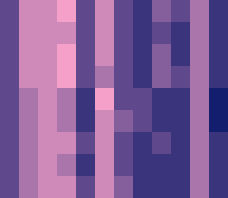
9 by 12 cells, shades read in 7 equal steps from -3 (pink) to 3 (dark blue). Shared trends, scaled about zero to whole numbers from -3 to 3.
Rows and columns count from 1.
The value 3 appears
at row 5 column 12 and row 6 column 12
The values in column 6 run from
-3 to -1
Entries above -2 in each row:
8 8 8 9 10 10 9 10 9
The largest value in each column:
1 -1 -2 -1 2 -1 1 2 2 2 -1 3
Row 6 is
1 -1 -2 -1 2 -2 0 1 2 2 -1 3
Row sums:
-2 1 -1 -1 4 4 2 5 2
